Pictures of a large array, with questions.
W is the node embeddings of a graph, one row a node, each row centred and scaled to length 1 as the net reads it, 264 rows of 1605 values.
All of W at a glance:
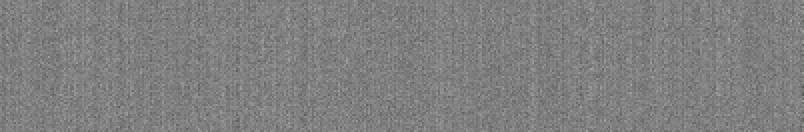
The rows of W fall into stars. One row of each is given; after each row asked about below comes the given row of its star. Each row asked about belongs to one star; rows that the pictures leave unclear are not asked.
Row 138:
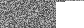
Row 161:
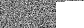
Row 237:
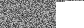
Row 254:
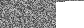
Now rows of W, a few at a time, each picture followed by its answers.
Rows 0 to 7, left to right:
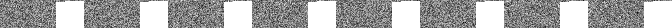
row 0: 254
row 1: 237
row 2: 161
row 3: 138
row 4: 254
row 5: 161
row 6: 138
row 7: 237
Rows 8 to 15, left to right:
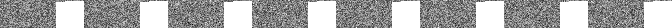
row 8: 237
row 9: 254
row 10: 254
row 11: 138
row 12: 237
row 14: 161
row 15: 138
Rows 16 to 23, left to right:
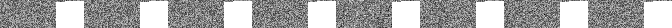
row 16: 237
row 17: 138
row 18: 138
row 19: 237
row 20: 161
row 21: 237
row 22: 237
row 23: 237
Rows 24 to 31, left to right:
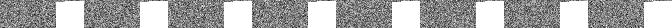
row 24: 161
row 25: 237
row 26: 138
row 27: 161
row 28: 254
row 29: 138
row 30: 138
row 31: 161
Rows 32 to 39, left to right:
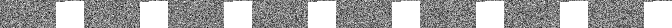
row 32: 237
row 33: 161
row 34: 237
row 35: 254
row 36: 237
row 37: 237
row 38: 237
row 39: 138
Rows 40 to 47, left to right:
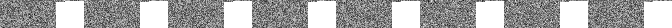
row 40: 161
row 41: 138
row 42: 138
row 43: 138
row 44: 237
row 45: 254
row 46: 254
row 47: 237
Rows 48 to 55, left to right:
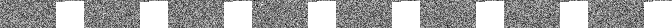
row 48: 237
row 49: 138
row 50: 138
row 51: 254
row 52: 138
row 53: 254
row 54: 254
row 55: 161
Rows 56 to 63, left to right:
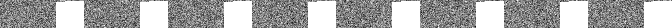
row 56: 161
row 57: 254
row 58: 161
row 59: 161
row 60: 254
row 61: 161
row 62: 161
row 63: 237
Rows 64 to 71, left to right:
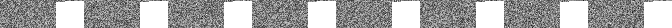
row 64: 138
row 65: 161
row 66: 138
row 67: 138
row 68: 237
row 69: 161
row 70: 138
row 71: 161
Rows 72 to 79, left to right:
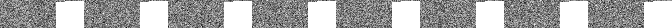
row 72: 161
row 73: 237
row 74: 254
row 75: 254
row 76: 138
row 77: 254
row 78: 138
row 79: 138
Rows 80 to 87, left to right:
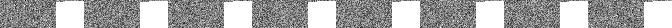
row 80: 237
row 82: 138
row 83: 237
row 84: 237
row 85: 237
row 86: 237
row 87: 161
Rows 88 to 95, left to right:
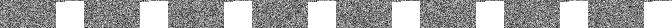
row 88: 254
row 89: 161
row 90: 138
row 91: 138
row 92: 254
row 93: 254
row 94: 237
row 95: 237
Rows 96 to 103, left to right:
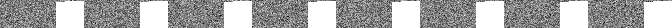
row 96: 161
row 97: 237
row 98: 161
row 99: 254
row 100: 138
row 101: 237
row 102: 237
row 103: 138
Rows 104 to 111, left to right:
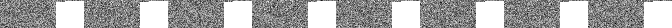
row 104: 138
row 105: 138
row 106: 161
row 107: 237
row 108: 254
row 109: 138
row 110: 237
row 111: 254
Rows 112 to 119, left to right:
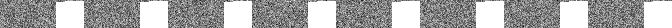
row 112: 138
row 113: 138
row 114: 161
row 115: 254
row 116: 237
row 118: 254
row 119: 138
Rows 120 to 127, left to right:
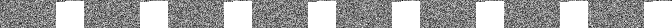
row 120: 254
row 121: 237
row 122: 138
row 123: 138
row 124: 237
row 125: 254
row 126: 237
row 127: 237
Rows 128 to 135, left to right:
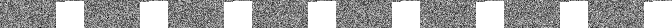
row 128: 161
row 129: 161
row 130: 254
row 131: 138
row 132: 161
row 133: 138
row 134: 138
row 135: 161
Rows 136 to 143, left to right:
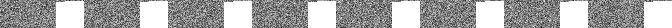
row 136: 237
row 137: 237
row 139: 138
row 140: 138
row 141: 254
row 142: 237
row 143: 254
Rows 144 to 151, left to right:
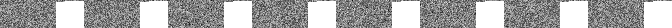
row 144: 237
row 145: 237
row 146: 254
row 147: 161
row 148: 161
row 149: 138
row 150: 237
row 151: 254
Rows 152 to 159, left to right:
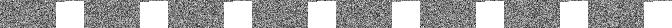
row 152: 161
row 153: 138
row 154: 138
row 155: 138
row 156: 237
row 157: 254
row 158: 161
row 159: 161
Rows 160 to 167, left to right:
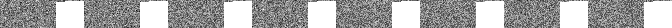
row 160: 138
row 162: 161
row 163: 254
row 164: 254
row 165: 237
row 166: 237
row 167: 138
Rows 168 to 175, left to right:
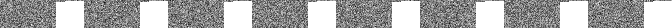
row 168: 254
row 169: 138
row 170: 254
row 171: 237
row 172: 254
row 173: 138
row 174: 138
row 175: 254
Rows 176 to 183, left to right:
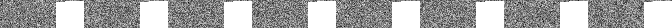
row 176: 254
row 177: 138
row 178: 138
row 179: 138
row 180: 237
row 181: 254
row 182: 254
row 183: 161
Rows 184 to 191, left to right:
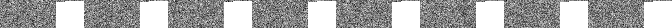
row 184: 254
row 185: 237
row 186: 138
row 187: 138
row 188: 254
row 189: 138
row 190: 254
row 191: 138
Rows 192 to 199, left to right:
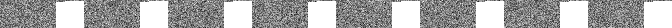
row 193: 161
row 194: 237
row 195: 161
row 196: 254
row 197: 138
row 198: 161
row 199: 254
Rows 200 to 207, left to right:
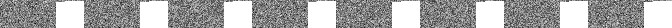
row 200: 161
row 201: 138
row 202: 237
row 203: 161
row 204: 138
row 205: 254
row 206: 254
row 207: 161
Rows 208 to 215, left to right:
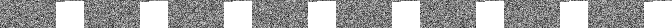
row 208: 237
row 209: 138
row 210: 138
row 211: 254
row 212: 237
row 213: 161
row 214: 161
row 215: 161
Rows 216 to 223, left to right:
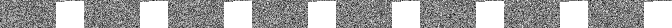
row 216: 161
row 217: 237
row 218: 138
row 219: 161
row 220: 138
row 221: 161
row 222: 161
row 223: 254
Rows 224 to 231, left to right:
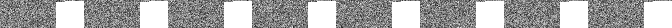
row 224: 161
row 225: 138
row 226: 138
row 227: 138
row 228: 237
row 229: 138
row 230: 138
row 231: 237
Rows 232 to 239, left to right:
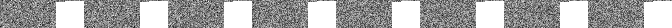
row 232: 254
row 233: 161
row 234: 237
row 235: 161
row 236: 138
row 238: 138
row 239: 254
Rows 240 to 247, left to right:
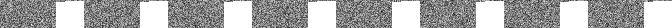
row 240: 254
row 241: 138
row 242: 254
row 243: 254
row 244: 138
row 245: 161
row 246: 237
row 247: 254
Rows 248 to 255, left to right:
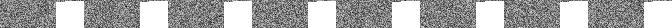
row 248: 138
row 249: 237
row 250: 161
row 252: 237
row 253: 254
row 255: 237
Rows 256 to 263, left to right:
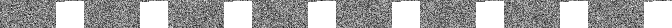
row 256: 161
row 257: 138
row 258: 138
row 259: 237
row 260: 161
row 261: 254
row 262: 161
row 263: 161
